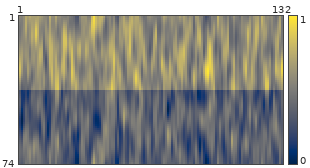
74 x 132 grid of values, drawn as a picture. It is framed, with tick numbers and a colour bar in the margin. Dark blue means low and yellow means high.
The top part is higher, up to a seam about 50% of the way down. The values follow a bell shape. The grain runs up and down. On average the colour sits 50% of the way up the scale.
